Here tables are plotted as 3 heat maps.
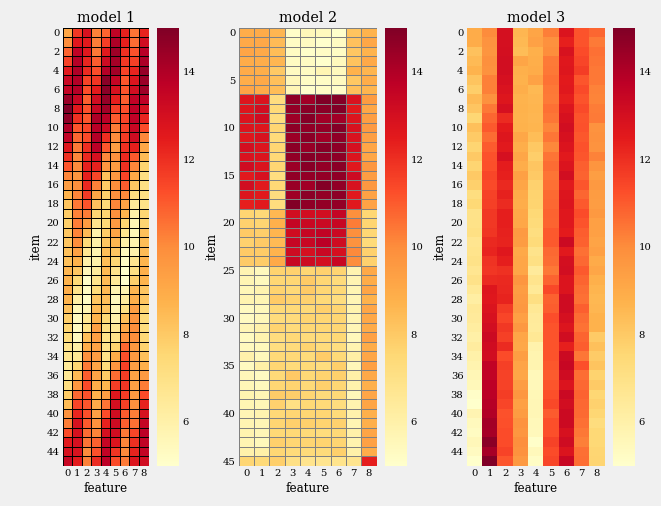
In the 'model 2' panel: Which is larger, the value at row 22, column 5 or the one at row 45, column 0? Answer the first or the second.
the first
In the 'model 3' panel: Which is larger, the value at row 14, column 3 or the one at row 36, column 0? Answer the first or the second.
the first
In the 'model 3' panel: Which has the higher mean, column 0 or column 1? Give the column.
1
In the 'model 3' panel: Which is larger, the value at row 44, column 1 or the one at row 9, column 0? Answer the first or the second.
the first
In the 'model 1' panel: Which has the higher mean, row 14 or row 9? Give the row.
9
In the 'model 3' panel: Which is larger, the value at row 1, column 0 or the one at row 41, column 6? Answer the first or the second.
the second
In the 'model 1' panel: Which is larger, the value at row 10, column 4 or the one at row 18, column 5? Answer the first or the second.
the first
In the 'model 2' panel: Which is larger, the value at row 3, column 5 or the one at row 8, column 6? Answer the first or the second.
the second
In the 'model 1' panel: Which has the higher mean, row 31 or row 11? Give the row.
11
